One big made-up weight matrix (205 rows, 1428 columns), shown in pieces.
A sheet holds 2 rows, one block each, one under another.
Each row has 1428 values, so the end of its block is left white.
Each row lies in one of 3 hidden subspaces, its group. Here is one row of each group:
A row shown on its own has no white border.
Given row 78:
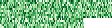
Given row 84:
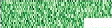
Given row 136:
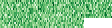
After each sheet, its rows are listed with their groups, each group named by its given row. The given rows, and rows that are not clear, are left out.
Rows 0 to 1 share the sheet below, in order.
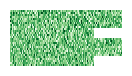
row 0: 78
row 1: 136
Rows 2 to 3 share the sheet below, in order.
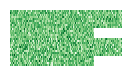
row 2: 78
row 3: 78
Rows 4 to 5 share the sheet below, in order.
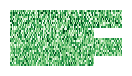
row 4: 78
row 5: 78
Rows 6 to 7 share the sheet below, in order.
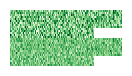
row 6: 84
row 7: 84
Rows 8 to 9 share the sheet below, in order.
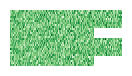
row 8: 78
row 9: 78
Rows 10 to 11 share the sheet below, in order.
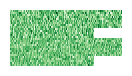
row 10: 136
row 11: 78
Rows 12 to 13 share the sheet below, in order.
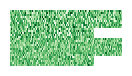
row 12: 84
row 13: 78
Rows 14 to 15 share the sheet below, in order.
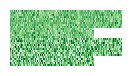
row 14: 136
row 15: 84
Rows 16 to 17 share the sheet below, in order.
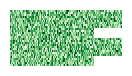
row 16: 84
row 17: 78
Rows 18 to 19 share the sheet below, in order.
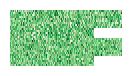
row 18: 136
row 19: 84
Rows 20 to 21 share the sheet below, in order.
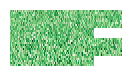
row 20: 136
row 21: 84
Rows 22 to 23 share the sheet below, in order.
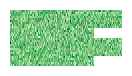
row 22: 78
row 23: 78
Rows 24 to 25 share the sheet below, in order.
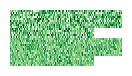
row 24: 78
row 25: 84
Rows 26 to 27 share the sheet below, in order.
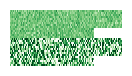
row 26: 136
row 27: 136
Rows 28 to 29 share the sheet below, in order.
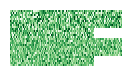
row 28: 78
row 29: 84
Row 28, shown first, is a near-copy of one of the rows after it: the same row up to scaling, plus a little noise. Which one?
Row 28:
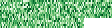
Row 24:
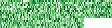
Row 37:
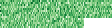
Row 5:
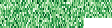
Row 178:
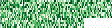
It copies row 24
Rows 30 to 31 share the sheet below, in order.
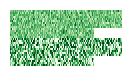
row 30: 78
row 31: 136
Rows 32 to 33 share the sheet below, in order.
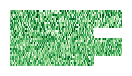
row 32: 136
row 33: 78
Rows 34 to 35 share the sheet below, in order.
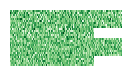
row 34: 78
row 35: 84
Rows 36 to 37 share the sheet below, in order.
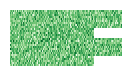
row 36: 136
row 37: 78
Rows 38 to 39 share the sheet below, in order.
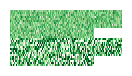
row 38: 84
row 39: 78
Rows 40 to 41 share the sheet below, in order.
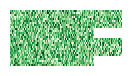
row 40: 78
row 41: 136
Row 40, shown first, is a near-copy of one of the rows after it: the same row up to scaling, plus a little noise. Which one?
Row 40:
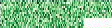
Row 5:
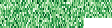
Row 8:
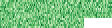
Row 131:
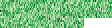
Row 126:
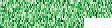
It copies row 5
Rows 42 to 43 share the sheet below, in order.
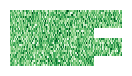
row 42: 84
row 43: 136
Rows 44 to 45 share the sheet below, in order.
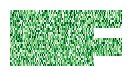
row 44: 136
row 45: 84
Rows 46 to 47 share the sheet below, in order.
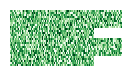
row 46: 84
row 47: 84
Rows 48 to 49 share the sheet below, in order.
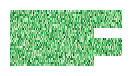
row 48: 78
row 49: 78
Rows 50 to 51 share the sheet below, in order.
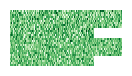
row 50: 136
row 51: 84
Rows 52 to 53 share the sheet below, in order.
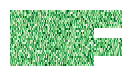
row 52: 84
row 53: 84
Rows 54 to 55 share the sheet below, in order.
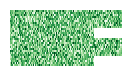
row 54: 84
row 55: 78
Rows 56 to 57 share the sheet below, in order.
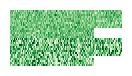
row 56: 136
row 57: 136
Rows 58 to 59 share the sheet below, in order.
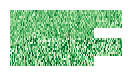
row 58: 136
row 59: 78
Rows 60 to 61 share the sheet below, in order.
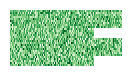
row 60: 78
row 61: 84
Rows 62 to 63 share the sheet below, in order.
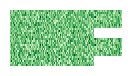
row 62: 84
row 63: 84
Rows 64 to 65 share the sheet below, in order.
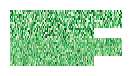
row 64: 84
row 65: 136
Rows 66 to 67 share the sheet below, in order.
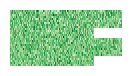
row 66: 136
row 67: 84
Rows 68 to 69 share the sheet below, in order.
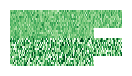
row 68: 136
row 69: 78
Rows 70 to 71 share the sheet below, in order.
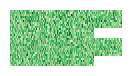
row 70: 84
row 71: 84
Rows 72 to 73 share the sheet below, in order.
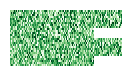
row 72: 136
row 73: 136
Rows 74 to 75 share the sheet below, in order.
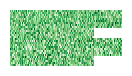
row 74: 136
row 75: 84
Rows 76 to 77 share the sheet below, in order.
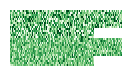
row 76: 84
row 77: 78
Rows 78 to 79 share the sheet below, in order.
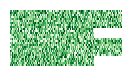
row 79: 78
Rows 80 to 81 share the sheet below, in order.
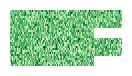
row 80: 84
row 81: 78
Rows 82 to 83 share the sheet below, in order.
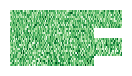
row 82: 84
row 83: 136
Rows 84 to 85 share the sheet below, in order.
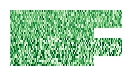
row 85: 136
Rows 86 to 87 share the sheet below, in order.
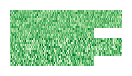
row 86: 78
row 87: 84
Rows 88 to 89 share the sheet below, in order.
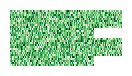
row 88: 84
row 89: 78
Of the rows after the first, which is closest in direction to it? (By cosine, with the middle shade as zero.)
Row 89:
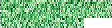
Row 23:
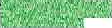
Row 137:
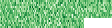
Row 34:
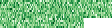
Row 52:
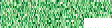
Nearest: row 23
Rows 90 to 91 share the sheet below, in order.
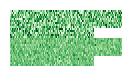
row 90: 78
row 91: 84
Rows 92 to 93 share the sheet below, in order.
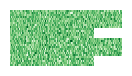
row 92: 84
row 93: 84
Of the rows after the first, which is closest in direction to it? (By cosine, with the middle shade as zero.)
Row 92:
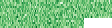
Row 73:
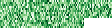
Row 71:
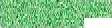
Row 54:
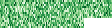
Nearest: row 71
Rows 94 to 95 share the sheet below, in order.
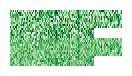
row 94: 136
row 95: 136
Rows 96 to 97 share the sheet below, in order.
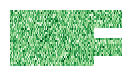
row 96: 84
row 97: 78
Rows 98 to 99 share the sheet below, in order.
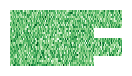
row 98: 84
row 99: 136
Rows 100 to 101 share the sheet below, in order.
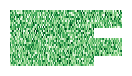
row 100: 84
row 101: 84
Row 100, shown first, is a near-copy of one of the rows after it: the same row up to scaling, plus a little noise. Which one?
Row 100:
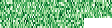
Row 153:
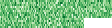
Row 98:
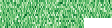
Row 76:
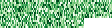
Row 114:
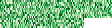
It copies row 114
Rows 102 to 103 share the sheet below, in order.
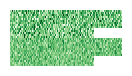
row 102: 136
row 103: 136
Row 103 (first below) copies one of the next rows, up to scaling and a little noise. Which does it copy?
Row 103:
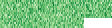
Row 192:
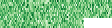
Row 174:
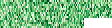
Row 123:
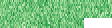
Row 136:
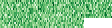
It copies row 136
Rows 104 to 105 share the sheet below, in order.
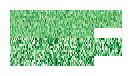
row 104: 84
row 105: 136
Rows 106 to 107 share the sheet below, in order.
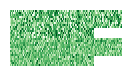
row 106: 136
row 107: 78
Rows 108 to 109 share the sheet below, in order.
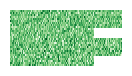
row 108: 78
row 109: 136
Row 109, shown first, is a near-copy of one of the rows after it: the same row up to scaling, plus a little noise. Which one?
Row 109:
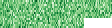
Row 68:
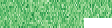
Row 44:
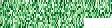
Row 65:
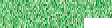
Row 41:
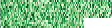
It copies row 44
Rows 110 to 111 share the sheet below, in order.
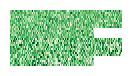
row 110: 84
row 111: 136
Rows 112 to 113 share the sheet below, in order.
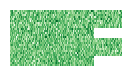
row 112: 84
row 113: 136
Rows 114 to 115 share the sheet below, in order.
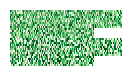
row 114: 84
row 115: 84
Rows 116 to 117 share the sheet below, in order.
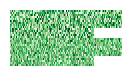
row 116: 78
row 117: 84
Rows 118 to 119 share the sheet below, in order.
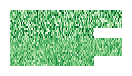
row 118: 136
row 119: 136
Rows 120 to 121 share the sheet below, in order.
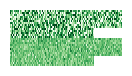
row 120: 78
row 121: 78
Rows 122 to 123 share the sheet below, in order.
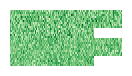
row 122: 84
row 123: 136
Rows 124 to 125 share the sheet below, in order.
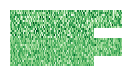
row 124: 84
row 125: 84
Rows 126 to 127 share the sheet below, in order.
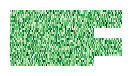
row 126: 78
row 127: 84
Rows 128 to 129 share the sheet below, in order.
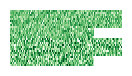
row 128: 78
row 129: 78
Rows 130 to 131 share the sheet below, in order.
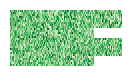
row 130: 136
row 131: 78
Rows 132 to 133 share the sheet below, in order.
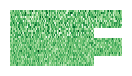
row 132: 84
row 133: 84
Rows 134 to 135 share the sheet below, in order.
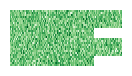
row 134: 84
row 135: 136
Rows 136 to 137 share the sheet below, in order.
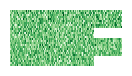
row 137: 84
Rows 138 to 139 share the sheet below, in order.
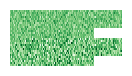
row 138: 84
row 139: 84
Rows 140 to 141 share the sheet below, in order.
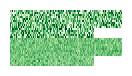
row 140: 78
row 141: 136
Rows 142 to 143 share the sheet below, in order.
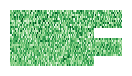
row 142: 78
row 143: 78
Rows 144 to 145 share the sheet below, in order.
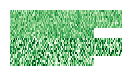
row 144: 136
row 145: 136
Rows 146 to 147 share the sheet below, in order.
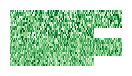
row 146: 136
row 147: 136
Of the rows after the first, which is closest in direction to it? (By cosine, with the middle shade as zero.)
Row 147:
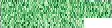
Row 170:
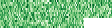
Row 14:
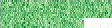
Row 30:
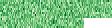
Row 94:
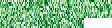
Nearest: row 14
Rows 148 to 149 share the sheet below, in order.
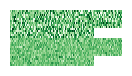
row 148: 78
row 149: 78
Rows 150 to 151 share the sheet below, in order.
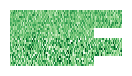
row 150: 136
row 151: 84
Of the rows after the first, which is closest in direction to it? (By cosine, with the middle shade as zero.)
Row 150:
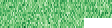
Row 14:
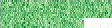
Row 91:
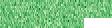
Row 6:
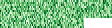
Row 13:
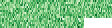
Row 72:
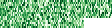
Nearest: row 72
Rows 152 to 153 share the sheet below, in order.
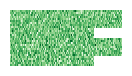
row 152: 78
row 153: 84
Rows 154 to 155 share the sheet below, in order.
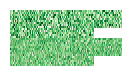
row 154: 84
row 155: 78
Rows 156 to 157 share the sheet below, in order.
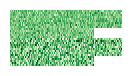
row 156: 136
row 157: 78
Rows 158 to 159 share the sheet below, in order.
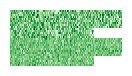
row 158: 136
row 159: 136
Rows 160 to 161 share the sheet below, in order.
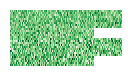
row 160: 136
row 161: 78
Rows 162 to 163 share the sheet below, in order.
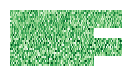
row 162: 78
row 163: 78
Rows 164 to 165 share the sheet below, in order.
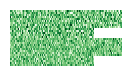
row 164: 84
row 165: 84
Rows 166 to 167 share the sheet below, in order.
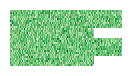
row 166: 78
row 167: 136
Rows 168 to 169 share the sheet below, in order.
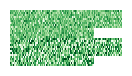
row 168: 78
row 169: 78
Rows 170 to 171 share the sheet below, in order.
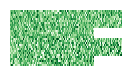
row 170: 136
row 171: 136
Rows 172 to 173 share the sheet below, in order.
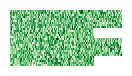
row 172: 78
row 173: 136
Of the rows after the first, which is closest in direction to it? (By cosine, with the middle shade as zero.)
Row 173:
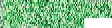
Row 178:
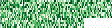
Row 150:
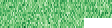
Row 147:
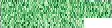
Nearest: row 178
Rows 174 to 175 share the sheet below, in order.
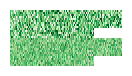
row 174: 136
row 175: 78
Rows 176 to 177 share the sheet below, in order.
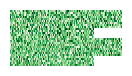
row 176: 84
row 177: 84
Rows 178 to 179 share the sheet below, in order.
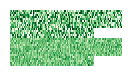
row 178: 78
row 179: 78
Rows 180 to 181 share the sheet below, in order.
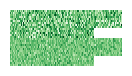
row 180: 136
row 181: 84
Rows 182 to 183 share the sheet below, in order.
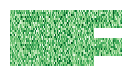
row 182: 84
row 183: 84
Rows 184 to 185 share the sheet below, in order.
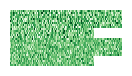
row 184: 78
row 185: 84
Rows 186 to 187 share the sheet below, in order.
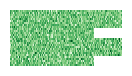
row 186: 78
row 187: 84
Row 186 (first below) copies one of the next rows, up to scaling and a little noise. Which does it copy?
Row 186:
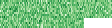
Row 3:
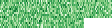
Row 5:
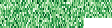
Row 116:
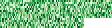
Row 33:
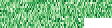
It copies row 3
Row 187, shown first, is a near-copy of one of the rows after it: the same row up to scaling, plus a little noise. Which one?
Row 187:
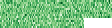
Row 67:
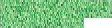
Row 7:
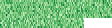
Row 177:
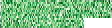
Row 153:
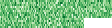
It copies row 177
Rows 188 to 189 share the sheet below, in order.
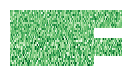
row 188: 78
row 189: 78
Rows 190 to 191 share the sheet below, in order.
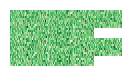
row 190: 84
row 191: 84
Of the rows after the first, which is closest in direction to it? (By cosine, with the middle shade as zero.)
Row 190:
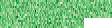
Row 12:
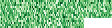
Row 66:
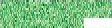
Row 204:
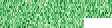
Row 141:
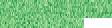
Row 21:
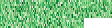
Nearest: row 21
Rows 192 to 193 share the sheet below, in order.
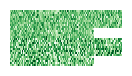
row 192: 136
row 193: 136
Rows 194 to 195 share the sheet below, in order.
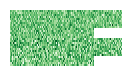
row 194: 84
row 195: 78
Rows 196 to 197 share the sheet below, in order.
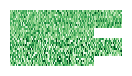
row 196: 136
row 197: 84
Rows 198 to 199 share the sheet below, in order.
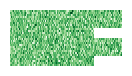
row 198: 84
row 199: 136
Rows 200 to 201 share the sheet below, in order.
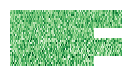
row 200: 84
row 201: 78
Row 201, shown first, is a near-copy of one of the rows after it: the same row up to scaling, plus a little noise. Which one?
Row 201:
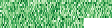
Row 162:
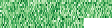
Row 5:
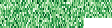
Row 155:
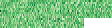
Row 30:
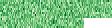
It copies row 162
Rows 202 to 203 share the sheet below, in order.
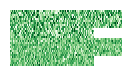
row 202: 136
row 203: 78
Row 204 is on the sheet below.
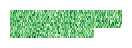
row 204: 136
